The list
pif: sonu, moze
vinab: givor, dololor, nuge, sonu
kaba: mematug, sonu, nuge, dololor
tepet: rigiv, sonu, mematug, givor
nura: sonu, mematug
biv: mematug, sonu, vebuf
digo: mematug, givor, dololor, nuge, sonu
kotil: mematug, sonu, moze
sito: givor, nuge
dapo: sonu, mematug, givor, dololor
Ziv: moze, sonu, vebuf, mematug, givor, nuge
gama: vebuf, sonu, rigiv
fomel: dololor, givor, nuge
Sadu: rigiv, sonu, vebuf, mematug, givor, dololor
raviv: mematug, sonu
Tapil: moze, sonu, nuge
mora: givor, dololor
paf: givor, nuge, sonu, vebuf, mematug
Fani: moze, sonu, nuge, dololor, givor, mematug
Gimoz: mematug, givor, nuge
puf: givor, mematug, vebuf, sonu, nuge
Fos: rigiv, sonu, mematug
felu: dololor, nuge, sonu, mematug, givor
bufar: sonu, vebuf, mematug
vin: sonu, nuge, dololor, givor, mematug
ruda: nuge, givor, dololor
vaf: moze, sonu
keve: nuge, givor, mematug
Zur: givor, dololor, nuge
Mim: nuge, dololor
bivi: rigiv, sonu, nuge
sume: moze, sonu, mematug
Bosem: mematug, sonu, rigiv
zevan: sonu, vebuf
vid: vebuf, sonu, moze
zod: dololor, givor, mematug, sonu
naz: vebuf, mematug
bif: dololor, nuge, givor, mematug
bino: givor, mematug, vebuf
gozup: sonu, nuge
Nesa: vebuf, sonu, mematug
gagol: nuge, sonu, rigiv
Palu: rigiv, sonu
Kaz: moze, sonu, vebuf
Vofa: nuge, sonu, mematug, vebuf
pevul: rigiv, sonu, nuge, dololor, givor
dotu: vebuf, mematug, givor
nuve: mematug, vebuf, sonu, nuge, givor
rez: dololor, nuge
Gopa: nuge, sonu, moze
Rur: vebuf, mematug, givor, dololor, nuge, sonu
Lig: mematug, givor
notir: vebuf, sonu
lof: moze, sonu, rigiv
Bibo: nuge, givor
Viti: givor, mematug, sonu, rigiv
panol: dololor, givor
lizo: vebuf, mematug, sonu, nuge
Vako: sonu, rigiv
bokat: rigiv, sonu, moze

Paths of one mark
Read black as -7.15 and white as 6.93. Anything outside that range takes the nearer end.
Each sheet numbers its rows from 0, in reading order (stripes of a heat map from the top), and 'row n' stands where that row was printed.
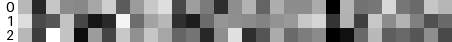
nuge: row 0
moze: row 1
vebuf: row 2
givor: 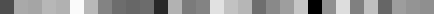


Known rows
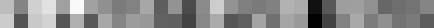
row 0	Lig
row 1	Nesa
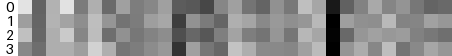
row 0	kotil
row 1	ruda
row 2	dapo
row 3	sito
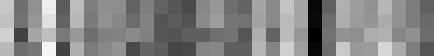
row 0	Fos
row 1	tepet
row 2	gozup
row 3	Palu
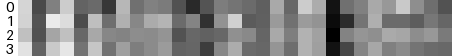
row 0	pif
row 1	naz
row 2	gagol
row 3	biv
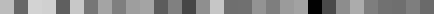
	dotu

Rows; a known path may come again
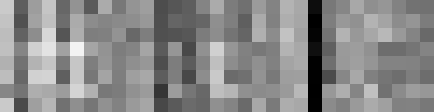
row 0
Ziv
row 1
gagol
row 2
bivi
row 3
Lig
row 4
puf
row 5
dotu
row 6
sito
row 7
Gopa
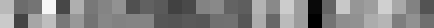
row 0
Palu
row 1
gozup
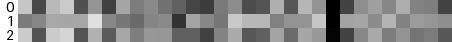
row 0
zevan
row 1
mora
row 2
Nesa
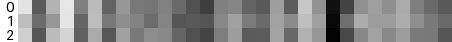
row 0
nura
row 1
tepet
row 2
bufar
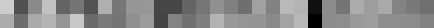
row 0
Tapil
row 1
zod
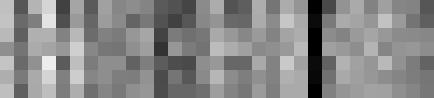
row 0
gama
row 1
bokat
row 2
felu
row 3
Zur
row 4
Fos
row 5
Viti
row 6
vin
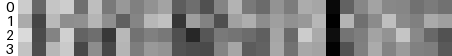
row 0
nuve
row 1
Mim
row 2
pif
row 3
vid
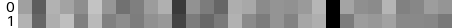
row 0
ruda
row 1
paf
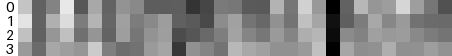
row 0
Vako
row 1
kotil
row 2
Fani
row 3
fomel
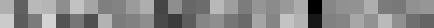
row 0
keve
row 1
lof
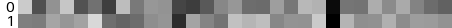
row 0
Kaz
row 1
panol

